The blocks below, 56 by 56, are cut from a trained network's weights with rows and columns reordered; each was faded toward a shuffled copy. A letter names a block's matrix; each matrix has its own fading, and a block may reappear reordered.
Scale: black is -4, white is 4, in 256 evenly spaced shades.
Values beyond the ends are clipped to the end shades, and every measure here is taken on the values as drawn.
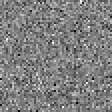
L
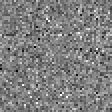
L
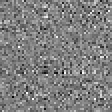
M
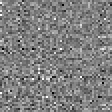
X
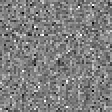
L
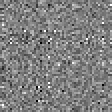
X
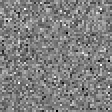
L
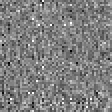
X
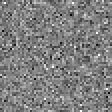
L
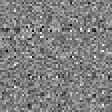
X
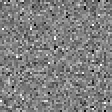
L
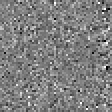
L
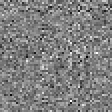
M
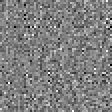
M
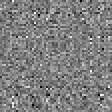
X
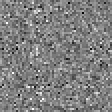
L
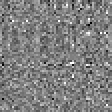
X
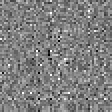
X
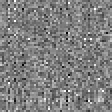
X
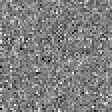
L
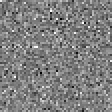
L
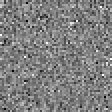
L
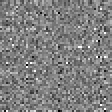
X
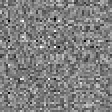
X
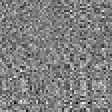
M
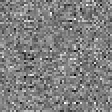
M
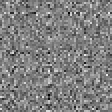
M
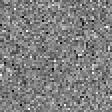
L
